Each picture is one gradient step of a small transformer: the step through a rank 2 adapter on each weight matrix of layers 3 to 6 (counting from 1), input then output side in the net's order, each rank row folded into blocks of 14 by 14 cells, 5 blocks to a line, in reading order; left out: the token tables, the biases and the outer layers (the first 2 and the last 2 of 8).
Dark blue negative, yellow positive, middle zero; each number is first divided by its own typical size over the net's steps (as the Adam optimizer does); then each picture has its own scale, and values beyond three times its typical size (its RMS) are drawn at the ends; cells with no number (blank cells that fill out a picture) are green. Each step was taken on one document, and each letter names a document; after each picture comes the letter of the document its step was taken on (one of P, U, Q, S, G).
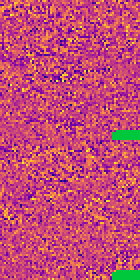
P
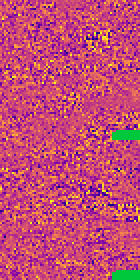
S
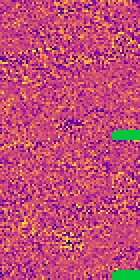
P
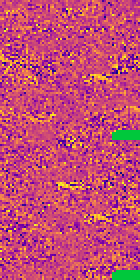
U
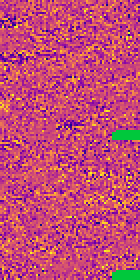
P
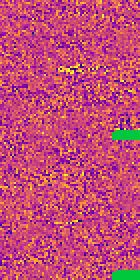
S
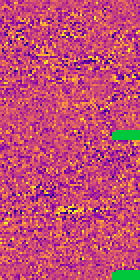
P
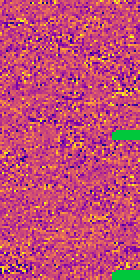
P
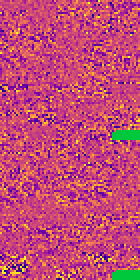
S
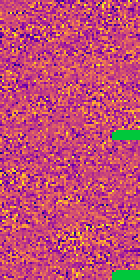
S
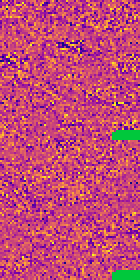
S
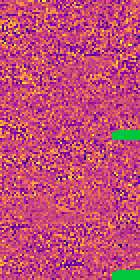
U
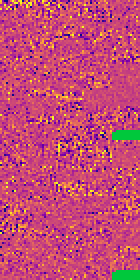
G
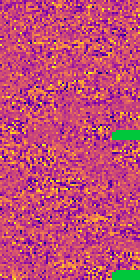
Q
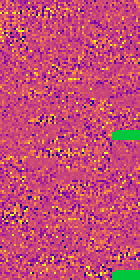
G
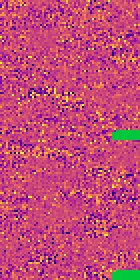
G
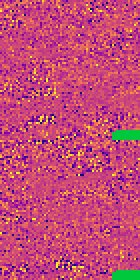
G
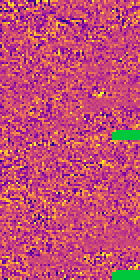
S
